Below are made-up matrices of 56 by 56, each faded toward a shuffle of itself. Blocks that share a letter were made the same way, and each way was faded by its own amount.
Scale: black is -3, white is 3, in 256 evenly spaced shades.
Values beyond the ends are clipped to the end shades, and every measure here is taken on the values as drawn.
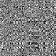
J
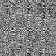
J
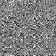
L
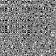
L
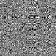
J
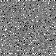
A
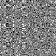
L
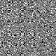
L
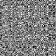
J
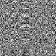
J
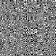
L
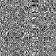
J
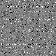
A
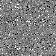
A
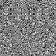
L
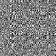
J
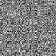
J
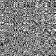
J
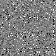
A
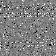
A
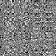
L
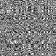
J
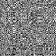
J
